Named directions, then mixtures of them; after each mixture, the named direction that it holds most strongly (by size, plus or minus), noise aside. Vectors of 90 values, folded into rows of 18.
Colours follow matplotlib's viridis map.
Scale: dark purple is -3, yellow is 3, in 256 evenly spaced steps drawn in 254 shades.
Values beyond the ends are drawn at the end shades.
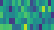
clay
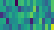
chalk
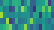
clay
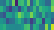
chalk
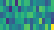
chalk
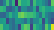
chalk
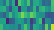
chalk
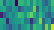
chalk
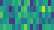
clay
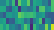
chalk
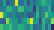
chalk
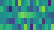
clay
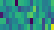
chalk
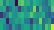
chalk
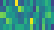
chalk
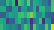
chalk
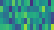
clay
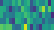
clay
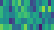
clay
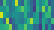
chalk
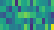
chalk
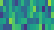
clay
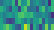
clay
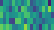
clay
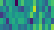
chalk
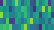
clay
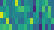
chalk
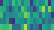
clay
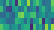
chalk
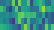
clay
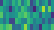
clay
